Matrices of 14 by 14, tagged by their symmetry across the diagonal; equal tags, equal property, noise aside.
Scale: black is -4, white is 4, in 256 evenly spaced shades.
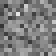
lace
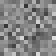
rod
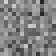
lace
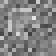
rod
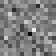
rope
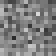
rope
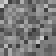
rod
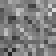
rope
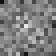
rod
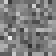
lace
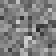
rope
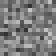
lace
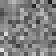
rope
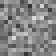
lace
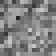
rod
